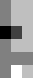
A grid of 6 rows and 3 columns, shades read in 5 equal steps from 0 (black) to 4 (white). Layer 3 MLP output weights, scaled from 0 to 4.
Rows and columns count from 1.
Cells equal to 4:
1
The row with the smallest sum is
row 3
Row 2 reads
2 3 3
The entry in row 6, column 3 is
3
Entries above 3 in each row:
0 0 0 0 0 1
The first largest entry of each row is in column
2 2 3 2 1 2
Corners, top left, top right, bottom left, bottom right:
2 3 2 3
